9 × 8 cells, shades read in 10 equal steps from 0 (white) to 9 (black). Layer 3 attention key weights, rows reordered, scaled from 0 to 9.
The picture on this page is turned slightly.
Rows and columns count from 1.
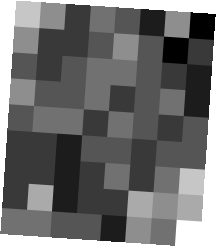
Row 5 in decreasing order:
7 7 6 6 6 5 5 5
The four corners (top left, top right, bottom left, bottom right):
2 9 5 0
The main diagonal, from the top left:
2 7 6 5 5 7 5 3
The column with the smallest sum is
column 1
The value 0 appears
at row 9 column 8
